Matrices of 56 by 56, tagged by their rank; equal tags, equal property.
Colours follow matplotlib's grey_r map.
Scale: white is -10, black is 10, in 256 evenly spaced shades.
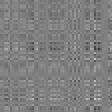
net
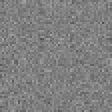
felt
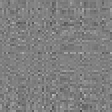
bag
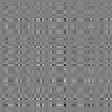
net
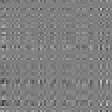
net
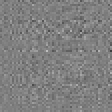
bag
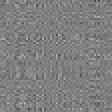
bag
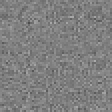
felt
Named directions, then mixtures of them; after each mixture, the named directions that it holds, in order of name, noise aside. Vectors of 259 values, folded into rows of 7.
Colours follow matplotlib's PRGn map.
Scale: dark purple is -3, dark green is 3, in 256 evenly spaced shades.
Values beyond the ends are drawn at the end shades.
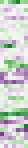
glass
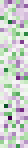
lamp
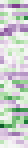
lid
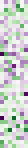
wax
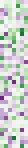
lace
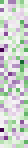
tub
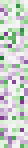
lace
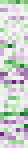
glass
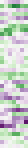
lid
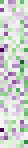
tub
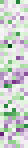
glass, lamp, wax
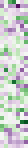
lid, tub, wax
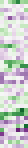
glass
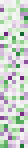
lace, lid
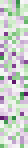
lace, wax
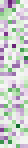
lamp, tub, wax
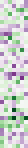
lace, lid, wax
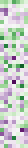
glass, lace, wax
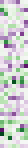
glass, lace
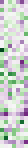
glass, tub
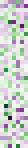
lamp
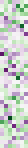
lamp, wax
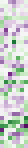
glass, lid, tub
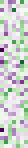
tub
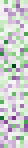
wax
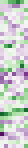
glass, lid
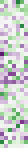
glass, tub, wax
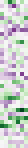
lamp, lid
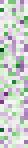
tub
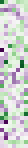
glass, tub, wax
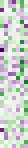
tub
